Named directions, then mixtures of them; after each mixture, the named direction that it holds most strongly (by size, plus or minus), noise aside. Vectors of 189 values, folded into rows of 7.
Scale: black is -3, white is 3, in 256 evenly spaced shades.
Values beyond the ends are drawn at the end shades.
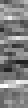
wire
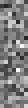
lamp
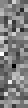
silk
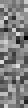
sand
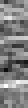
wire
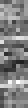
wire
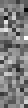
sand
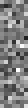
lamp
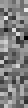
sand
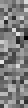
sand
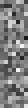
lamp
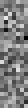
sand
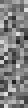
sand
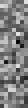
sand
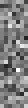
lamp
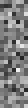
lamp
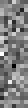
silk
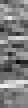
wire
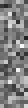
lamp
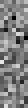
sand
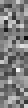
lamp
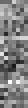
silk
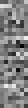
lamp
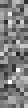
lamp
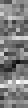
wire
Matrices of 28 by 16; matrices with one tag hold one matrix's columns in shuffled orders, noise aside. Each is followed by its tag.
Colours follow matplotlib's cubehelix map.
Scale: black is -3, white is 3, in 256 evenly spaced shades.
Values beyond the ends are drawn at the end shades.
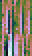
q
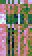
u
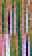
q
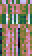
u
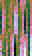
q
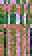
u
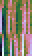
q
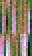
q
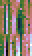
q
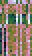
u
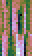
q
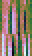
q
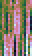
q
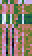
u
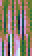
q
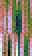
q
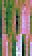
q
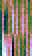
q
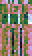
u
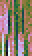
q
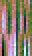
q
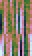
q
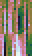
q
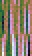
q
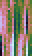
q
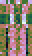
u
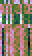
u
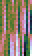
q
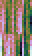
q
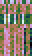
u
